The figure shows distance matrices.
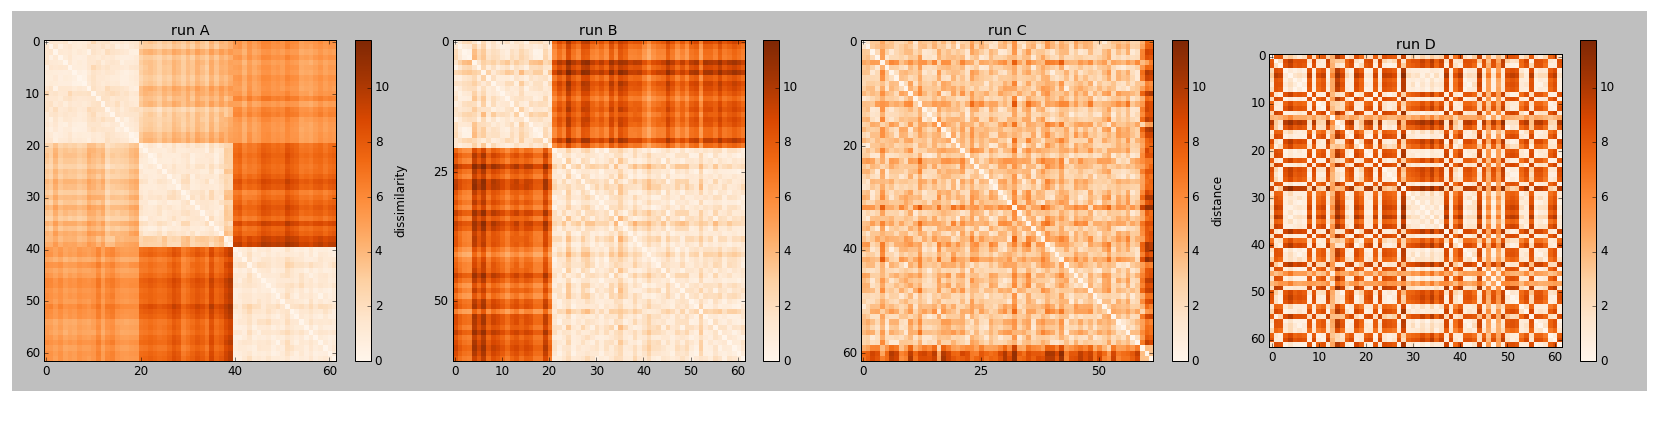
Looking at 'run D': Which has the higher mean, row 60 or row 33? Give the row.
60
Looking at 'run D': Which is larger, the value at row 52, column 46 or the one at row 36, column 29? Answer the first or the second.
the first
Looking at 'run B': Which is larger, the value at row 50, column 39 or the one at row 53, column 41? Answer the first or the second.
the second
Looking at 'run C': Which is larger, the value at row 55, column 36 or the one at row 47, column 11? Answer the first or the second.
the second
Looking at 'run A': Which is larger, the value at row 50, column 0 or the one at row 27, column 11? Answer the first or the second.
the first
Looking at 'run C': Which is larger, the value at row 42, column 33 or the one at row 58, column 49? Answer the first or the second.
the first
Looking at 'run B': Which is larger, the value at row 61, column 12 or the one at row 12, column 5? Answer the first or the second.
the first
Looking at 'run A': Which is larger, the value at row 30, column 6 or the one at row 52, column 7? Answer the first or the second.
the second
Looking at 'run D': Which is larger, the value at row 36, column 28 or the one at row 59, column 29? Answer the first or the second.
the first
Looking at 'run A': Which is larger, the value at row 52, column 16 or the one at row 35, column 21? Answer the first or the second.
the first
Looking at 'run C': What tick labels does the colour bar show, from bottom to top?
0, 2, 4, 6, 8, 10
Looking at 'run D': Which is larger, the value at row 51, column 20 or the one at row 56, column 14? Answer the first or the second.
the second
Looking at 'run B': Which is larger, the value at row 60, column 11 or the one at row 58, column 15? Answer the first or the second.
the second
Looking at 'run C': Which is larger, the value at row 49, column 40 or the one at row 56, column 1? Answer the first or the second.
the second
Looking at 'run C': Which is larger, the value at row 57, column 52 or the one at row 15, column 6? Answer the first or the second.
the first
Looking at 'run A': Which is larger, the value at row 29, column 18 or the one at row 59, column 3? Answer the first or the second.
the second
